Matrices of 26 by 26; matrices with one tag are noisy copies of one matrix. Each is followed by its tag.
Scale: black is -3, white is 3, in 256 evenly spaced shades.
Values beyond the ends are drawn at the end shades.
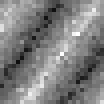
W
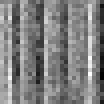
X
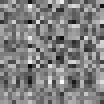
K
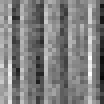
X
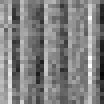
X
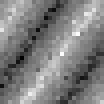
W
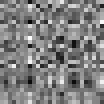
K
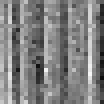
X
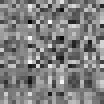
K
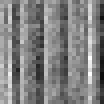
X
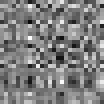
K
